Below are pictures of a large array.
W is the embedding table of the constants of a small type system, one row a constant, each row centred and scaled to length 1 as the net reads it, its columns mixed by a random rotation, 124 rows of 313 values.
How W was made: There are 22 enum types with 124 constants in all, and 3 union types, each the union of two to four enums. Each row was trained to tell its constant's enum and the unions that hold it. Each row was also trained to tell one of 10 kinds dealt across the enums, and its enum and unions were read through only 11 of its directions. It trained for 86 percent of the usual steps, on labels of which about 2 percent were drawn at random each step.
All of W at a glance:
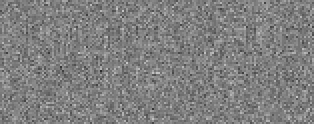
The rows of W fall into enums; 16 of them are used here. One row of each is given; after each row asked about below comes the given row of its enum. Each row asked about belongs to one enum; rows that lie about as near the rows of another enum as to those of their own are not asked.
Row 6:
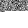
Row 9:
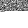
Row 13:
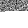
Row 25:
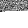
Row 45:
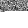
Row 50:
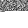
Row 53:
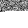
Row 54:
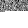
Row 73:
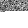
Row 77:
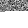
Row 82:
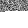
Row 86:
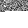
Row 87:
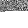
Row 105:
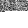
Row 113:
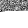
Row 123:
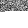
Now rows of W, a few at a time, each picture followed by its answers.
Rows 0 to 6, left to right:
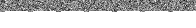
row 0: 9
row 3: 77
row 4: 73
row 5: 77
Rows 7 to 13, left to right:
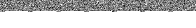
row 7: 9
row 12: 25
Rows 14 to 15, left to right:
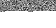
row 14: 87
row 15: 86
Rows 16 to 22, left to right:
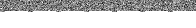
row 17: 82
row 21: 86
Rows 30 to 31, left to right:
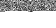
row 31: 50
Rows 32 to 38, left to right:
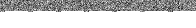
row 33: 54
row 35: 87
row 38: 105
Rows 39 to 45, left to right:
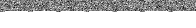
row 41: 45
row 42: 9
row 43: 105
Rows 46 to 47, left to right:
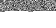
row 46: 86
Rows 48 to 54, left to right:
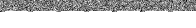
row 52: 53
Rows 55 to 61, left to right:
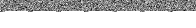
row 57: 87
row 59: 13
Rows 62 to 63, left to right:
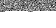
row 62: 86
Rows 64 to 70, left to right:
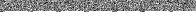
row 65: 54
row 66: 77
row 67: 25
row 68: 105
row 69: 105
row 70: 13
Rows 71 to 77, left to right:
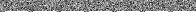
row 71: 54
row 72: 73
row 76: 87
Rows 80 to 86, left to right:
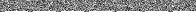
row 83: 6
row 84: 45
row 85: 77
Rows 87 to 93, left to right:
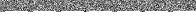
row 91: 73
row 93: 6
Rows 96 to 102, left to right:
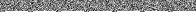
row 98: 77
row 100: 6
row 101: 86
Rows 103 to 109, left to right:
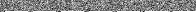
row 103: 87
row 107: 54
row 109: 9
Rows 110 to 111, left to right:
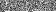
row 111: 82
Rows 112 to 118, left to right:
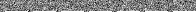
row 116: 82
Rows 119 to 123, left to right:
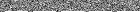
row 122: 9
